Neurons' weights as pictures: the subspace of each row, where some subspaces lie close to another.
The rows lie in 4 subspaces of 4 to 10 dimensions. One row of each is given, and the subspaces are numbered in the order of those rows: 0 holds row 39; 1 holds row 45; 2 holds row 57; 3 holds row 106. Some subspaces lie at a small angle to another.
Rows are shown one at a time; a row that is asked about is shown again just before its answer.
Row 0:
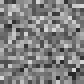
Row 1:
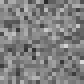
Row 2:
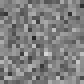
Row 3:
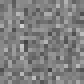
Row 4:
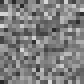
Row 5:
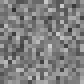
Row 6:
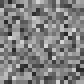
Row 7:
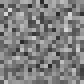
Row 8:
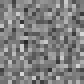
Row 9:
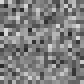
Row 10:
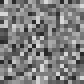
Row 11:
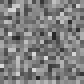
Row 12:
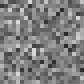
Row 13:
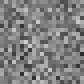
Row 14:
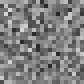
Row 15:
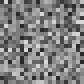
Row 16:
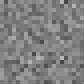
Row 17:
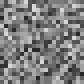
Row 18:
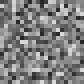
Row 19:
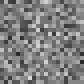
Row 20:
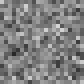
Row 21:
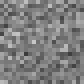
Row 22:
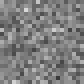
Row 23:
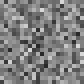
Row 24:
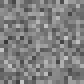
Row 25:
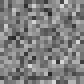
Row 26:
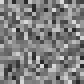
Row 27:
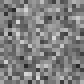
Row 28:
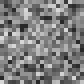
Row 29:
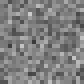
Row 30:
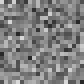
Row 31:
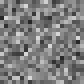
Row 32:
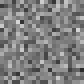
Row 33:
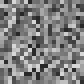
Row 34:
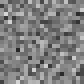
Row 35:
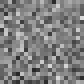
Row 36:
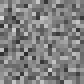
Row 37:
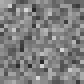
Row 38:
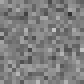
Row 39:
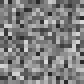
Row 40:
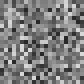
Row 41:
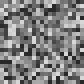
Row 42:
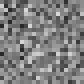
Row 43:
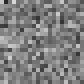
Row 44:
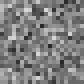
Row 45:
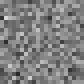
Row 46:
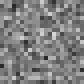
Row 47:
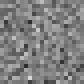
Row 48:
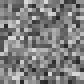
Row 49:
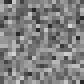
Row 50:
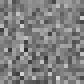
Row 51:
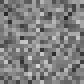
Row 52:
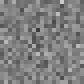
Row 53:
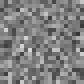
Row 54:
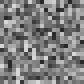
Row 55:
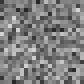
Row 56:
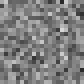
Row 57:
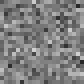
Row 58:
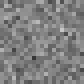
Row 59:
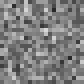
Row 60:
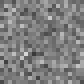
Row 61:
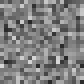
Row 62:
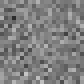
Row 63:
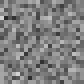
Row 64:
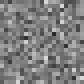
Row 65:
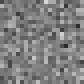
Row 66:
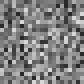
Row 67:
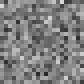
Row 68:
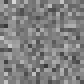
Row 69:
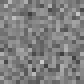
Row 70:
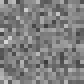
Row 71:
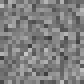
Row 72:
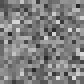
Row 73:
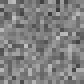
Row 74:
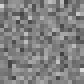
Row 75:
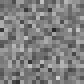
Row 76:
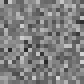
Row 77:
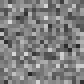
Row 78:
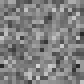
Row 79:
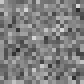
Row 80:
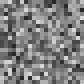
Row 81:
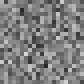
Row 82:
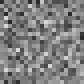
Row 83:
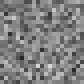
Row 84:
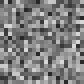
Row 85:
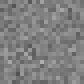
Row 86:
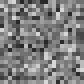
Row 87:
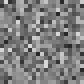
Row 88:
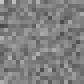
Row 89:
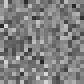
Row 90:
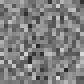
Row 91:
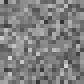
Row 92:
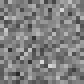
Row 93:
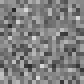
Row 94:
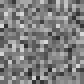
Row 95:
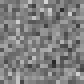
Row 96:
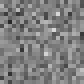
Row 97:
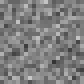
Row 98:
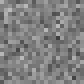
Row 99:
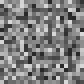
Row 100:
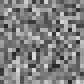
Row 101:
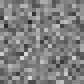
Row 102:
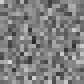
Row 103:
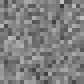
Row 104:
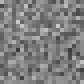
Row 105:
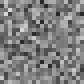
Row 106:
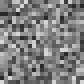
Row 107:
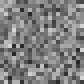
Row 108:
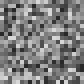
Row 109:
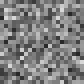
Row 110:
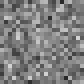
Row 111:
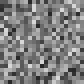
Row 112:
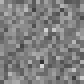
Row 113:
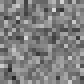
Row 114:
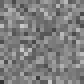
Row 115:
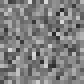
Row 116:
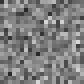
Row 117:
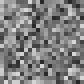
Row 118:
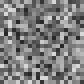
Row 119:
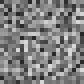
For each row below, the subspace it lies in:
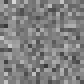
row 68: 3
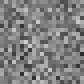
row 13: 0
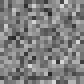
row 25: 2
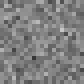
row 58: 2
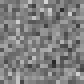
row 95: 1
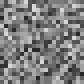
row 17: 2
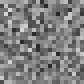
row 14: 3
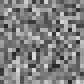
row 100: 2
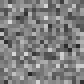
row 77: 3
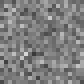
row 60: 3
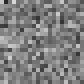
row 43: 3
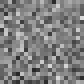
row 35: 0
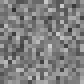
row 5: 2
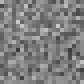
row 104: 1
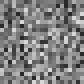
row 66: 0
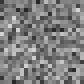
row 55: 1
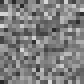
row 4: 3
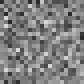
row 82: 3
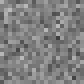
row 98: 1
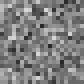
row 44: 2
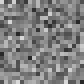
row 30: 3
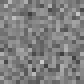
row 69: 3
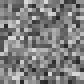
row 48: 2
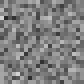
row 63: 1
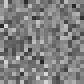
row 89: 2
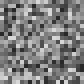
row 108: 1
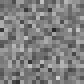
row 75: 1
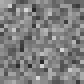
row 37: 2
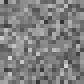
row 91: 3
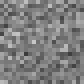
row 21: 3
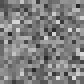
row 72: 1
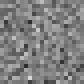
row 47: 1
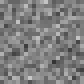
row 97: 1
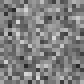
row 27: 0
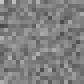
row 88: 3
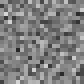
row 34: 3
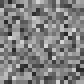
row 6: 2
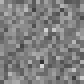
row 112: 2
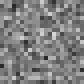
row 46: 2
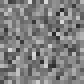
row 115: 2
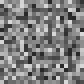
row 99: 3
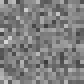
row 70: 0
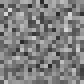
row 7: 3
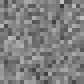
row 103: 2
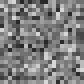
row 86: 1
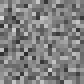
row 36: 1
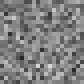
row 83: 1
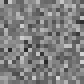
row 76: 0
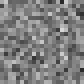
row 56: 2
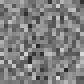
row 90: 3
